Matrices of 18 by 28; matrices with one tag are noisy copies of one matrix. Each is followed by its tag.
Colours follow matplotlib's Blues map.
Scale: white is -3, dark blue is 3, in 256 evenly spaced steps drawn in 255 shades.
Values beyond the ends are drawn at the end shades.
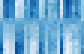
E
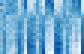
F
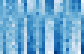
F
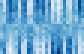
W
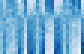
F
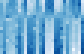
F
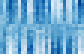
W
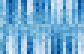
W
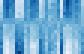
E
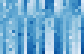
F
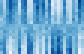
W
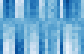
E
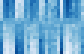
E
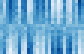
W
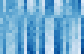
F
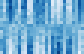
W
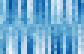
W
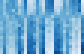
F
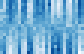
W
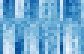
E
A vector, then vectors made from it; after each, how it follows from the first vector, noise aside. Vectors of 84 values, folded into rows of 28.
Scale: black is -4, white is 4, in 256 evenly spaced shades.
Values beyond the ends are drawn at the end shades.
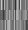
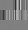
partly zeroed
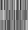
negated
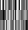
scaled up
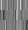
partly zeroed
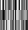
scaled up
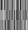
negated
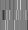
partly zeroed
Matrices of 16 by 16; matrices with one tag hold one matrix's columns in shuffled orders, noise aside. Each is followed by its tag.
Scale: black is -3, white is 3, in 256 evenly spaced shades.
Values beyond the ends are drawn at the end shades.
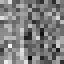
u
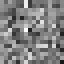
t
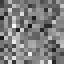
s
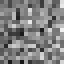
t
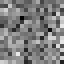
s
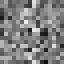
t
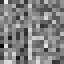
u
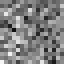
s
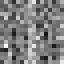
u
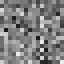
s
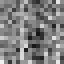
u
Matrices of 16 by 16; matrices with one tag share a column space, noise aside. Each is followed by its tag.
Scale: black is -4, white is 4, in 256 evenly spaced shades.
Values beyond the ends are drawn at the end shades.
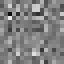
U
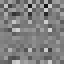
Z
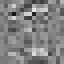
U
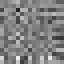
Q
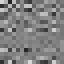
Z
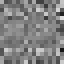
U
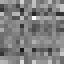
U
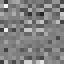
Z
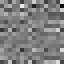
Z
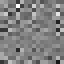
Z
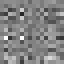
Q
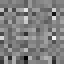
Q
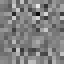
U
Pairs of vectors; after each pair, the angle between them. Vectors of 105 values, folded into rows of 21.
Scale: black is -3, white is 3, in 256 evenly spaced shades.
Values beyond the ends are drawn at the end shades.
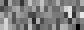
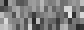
nearly parallel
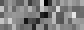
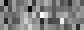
partly opposed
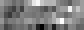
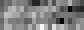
nearly opposite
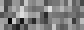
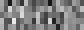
partly aligned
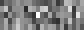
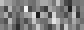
nearly opposite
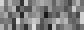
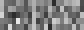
partly aligned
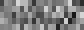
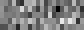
partly opposed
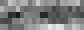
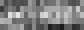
nearly opposite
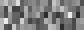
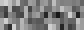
nearly parallel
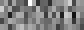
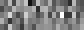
nearly opposite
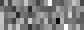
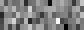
nearly opposite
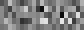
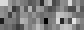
partly opposed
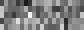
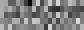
partly aligned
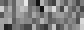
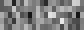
orthogonal
